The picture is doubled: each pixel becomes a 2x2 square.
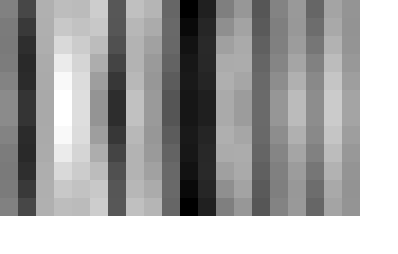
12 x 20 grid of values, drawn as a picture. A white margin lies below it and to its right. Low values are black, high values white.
Mirror symmetry: top to bottom. Slope: none. Grain: streaks running down.
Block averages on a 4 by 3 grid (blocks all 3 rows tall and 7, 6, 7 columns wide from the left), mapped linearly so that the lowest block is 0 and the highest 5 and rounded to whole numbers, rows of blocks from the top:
4 0 3
4 0 5
4 0 5
4 0 3
